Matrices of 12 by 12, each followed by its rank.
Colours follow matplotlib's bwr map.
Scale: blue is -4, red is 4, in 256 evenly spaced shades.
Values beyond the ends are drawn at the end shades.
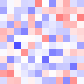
full rank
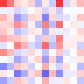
two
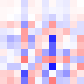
two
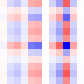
one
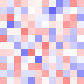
full rank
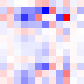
two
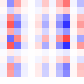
one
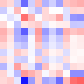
two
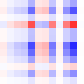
one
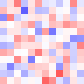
full rank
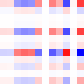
one
